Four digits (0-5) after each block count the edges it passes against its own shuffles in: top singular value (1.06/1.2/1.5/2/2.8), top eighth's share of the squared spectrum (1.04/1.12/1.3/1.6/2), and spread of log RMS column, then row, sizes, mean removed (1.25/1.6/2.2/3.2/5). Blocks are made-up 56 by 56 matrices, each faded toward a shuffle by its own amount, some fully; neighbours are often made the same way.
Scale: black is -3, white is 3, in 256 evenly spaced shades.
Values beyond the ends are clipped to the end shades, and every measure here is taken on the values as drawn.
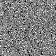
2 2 0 0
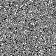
1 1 0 0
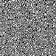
3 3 1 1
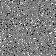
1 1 0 0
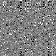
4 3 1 2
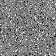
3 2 1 0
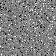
2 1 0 0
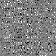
4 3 1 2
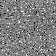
2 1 0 0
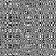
5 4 3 3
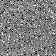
2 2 0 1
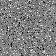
0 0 0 0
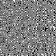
4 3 2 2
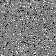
0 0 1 0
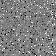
2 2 0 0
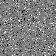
0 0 0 0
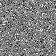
0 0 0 0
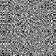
4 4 2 2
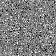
2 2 0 0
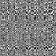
4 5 3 3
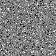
2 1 0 0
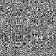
4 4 2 2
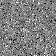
1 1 0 0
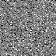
3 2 0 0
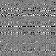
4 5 2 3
